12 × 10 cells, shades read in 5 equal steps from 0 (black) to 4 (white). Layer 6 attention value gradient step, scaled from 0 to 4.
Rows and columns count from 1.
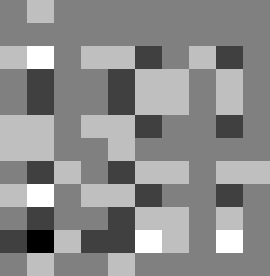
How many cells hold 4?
4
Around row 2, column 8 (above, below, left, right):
2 3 2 2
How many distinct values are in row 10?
3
